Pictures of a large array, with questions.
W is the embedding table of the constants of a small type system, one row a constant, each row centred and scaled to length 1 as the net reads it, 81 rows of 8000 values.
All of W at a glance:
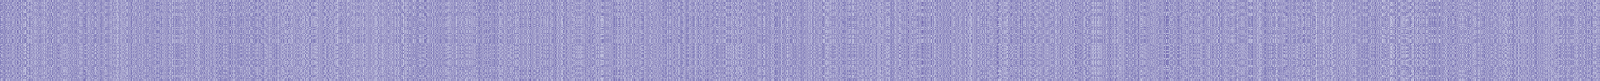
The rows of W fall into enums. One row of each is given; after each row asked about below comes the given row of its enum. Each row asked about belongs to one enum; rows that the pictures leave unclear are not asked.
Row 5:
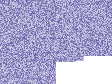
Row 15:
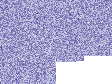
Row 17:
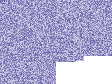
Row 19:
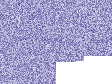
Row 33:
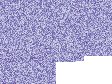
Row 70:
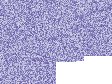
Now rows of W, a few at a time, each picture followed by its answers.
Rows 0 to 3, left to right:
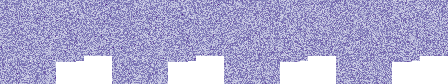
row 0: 15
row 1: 15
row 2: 5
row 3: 17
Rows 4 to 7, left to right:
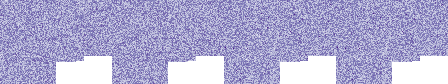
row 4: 70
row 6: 15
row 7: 15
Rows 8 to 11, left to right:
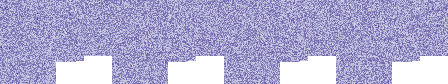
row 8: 15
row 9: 5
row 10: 17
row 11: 70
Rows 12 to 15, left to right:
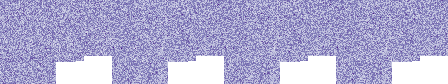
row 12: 33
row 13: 15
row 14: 15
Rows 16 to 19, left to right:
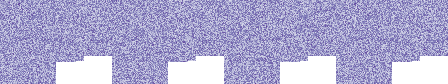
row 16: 19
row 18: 70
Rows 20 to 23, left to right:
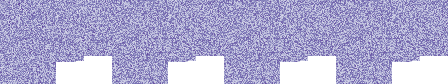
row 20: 19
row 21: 5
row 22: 5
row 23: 5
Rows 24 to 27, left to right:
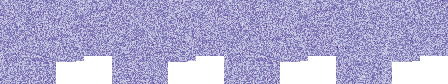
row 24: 70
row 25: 17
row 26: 70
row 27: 15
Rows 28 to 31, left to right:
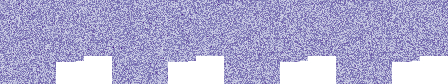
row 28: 19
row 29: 15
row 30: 5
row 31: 5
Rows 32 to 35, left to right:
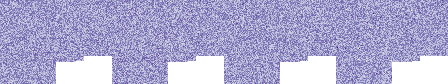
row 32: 5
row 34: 19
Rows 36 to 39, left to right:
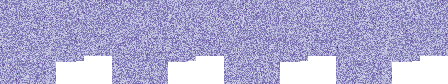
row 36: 15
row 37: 5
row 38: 19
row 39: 15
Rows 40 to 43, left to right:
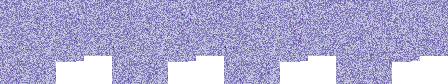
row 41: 15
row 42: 15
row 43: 5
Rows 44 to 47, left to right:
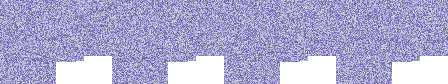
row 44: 70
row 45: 33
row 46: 17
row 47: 19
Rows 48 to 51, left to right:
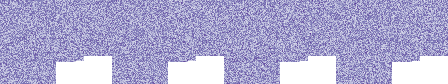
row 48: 5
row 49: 17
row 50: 33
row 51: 19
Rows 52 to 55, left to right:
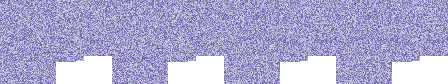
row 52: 17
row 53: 33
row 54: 19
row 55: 19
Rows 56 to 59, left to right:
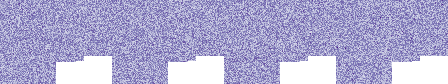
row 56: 19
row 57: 17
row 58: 33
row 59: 15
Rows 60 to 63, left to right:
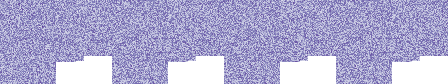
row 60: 19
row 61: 5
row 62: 17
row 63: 5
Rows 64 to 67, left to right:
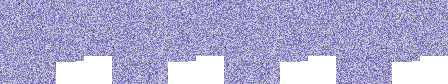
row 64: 19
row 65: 15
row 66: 15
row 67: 33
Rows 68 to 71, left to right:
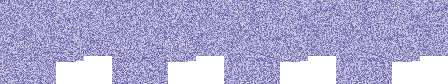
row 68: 17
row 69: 33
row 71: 70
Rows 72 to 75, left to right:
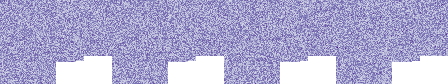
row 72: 17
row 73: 5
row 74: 70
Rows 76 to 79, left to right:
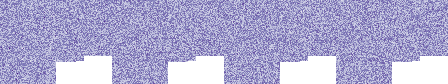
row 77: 5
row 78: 19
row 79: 70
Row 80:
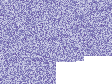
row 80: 70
